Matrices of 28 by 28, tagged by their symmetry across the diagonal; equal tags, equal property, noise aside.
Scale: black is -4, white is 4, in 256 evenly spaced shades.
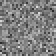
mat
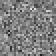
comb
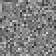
comb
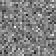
comb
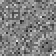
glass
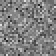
glass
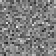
mat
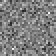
glass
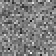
mat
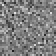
comb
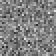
mat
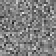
comb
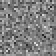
comb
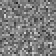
mat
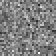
mat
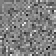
glass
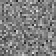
mat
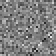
comb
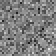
glass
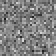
mat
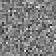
comb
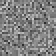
glass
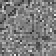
glass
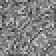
glass
